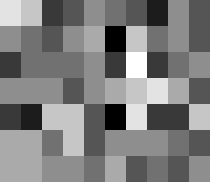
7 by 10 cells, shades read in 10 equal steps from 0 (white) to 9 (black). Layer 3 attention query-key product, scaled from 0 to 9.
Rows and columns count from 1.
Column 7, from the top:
6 2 0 2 1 4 6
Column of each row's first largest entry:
8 6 1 4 6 5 7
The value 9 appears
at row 2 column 6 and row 5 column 6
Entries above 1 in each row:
9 10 9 9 9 10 10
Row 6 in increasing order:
2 3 3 4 4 4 5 5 6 6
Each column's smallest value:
1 2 2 2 3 3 0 1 3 2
